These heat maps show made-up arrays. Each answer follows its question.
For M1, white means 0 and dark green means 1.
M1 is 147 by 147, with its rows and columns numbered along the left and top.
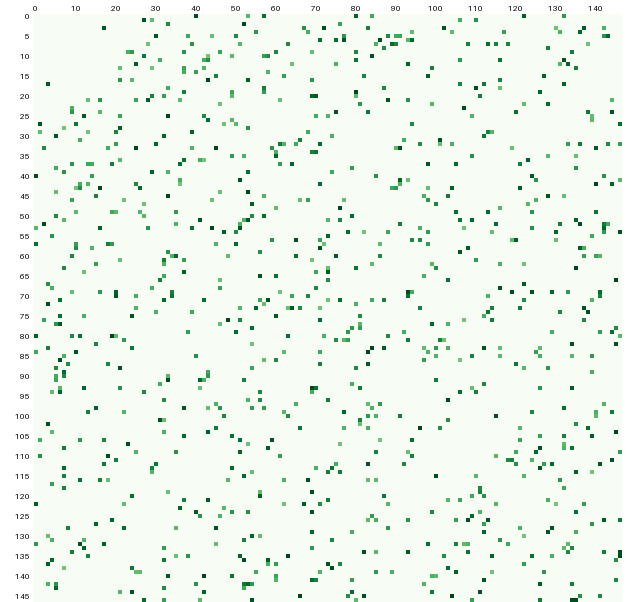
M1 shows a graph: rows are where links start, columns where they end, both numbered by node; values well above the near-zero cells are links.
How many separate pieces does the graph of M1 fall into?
2
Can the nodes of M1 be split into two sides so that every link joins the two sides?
yes
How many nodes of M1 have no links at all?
1
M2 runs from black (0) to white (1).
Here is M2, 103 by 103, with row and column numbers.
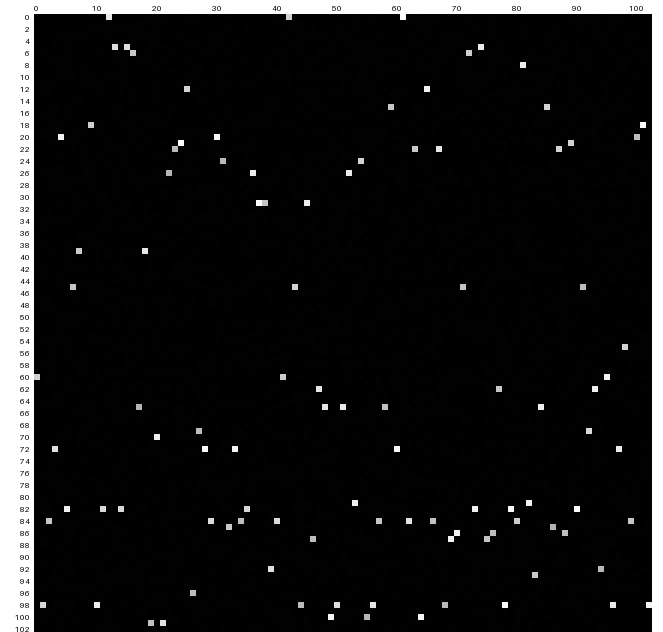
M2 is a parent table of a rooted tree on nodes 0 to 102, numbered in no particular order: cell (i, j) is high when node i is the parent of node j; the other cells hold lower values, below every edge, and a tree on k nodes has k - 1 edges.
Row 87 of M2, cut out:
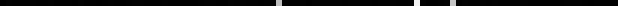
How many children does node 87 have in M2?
3
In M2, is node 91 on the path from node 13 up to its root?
no
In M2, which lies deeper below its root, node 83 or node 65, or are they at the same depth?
node 83
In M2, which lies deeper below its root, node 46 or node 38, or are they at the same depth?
node 38
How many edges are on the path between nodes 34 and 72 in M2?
6
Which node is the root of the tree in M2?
8
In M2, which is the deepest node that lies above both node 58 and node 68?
98
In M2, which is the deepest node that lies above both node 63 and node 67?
22
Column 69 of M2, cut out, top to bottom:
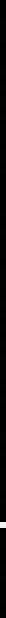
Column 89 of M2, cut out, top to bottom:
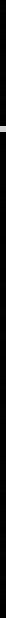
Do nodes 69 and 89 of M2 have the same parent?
no
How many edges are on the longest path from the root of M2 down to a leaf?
34
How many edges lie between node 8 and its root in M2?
0
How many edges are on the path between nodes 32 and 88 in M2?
3
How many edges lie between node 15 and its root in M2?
4
